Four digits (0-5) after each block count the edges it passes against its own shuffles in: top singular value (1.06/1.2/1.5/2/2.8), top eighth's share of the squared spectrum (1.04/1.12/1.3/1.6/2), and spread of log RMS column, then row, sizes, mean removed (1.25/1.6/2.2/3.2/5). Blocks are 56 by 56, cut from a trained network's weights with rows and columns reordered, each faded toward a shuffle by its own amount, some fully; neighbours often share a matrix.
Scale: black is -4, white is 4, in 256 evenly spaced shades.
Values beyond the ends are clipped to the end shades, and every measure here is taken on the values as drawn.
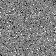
0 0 0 0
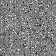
1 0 0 0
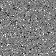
0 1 0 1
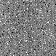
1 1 0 0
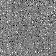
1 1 0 1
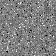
0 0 0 0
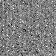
2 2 0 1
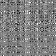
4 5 2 4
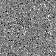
0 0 0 0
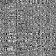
3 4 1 3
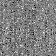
2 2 0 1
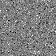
0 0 0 0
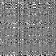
3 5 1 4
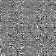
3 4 3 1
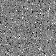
0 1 1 0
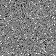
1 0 0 0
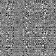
3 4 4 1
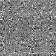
2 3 2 1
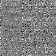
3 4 3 1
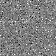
1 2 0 0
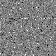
1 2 0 0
